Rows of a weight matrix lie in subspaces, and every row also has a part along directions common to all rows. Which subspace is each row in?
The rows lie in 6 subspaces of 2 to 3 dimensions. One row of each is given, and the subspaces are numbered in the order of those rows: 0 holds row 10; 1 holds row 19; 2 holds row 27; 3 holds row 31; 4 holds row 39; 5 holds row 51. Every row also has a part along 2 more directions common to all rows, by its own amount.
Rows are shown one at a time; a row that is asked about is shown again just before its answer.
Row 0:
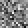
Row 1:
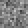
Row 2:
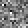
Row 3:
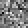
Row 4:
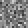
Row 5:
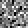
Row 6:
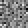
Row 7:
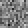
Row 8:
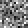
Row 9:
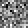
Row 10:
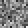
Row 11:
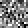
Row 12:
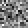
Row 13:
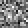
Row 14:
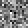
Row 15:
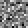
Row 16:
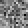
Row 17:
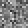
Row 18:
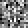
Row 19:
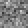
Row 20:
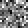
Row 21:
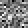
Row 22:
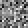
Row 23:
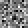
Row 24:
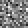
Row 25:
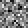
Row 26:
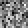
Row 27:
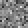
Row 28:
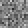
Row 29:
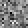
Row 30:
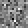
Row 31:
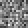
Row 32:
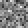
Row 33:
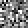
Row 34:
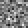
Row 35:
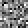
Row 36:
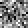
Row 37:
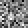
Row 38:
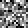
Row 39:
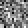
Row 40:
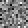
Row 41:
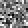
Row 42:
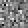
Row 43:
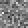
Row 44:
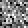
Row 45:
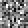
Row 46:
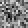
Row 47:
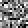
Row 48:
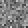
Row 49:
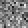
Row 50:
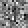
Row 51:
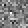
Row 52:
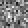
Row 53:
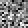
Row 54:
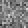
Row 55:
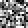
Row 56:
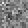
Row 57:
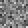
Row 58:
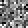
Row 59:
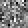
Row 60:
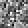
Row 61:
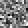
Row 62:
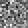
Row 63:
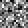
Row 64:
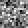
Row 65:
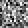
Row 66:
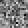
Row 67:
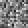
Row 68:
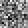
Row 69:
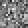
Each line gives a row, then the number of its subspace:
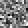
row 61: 0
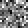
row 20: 2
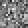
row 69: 3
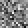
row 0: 5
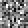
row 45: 5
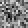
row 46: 4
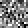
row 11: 3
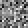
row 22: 2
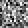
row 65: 0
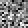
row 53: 1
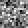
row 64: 1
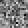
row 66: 3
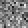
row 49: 4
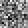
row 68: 3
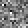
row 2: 5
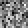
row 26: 4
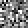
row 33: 4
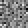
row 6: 0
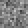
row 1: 1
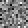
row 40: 4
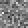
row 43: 1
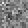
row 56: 4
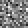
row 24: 0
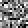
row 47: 5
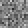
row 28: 3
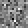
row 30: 2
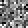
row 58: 0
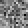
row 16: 3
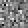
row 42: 4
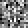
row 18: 5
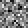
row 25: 2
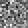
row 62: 5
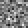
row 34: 2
